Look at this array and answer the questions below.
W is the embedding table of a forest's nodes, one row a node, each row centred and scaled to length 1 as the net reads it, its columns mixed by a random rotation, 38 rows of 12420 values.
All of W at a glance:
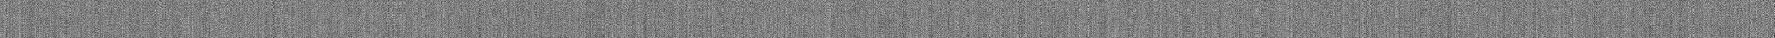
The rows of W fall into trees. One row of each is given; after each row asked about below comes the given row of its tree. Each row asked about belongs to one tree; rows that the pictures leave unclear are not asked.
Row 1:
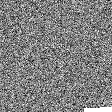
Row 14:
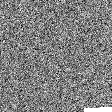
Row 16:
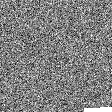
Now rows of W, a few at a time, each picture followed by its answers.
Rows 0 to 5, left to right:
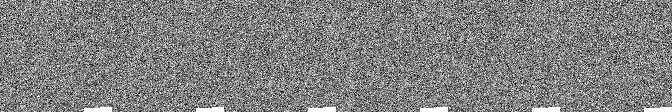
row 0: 16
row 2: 14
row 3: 14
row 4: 14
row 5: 16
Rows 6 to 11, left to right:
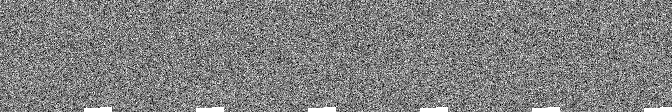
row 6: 1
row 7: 14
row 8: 16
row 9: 16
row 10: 16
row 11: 16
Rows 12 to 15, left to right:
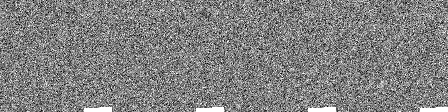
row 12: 14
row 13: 16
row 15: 14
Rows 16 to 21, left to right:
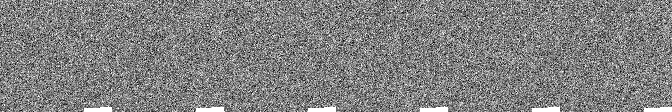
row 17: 14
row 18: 1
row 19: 14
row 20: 1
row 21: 14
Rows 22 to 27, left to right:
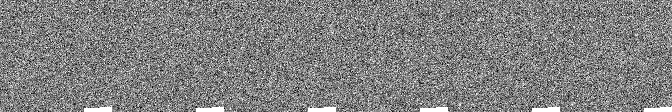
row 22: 1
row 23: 1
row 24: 14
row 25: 16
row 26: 1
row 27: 1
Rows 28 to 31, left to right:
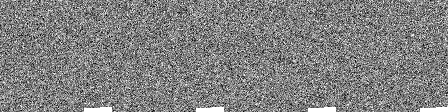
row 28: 16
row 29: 14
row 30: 16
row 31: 1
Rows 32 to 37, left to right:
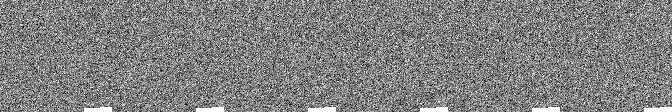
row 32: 16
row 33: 1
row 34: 16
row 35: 16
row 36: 16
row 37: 14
